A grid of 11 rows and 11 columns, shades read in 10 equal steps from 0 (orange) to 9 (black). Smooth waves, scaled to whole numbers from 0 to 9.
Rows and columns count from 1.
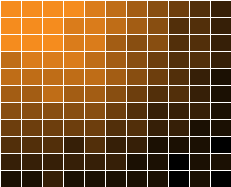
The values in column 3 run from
0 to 7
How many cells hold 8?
20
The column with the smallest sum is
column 3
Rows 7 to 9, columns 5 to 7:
4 5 6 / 5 6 6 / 6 7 7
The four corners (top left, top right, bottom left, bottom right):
0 7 8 9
